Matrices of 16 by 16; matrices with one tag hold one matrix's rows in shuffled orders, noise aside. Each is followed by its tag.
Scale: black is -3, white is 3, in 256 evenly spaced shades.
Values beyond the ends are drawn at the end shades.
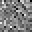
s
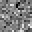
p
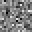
p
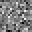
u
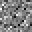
s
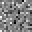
s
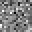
s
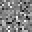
u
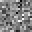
p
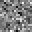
p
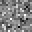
u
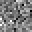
s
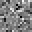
p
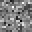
p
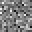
s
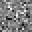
u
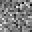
s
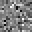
p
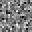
u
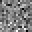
u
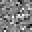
p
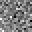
s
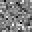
p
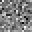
u
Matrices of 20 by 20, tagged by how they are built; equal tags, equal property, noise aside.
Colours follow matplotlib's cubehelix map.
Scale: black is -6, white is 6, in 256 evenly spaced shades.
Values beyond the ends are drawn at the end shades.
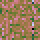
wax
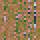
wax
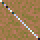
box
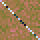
box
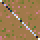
box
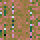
wax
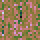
wax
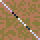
box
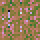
wax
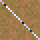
box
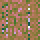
wax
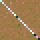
box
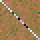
box
